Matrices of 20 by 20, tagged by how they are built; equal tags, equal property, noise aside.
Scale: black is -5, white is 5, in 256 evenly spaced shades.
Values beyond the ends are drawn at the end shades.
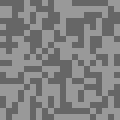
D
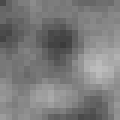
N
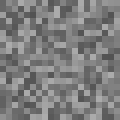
D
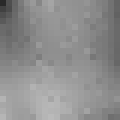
N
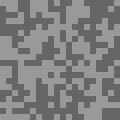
D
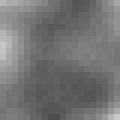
N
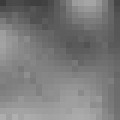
N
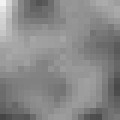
N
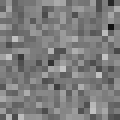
D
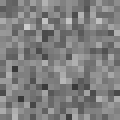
D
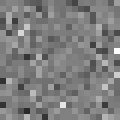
D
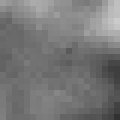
N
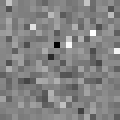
D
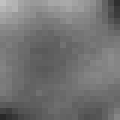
N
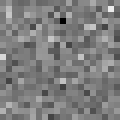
D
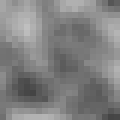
N
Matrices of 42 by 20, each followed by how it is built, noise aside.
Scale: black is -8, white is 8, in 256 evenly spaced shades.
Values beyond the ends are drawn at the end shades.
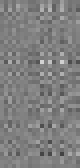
low rank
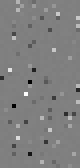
sparse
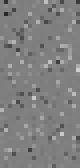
sparse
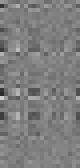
low rank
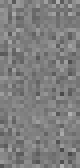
low rank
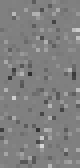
sparse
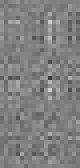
low rank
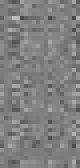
low rank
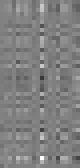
low rank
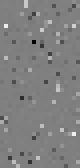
sparse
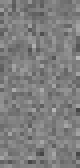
low rank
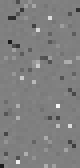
sparse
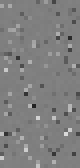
sparse
